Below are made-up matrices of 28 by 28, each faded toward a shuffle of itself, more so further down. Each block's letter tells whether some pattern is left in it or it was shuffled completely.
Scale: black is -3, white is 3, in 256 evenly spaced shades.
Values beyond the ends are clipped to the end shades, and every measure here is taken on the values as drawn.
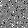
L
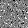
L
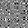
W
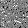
L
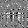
W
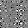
W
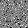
L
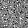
L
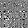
W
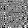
W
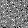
L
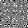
W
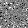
L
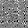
W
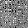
W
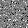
L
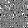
W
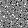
L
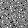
L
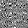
W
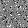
L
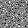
L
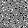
L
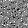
L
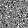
L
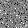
L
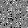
W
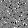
L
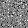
L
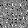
W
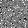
L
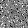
L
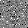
W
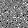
L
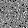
L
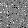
L
